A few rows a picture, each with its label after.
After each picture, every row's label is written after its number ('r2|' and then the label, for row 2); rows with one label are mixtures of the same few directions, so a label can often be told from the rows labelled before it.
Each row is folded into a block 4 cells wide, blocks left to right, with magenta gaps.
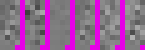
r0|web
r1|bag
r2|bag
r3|web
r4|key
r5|web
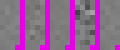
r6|key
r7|web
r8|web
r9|bag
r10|key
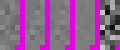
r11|key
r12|web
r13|web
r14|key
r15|key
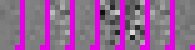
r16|bag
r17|web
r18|bag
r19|web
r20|bag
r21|web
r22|bag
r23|key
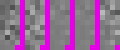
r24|web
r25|key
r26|bag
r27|bag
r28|bag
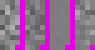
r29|key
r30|key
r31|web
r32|bag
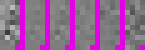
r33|web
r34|web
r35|web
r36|key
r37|bag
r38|key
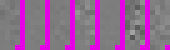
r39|bag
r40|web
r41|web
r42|bag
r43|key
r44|web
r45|key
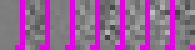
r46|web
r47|key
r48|key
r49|key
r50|web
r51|key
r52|bag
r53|bag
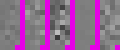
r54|web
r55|bag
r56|web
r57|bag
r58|key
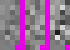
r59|web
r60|key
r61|web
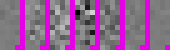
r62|bag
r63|web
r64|key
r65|bag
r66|key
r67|key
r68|bag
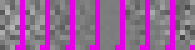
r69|key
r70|key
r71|key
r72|key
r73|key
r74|bag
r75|bag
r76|web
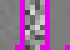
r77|key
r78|key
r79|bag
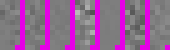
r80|bag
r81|key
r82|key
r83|bag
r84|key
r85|key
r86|key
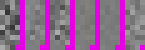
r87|key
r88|web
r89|web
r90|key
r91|key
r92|key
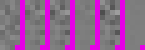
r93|key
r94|bag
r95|bag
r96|bag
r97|bag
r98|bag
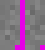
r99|web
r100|key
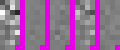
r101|bag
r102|web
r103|web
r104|bag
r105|key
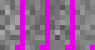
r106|key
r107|key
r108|web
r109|key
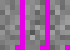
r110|key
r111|web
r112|key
